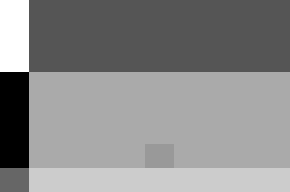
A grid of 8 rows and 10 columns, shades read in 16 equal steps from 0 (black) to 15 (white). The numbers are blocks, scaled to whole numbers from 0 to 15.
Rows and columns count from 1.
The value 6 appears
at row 8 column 1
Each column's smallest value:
0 5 5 5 5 5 5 5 5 5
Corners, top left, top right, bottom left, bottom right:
15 5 6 12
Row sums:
60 60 60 90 90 90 89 114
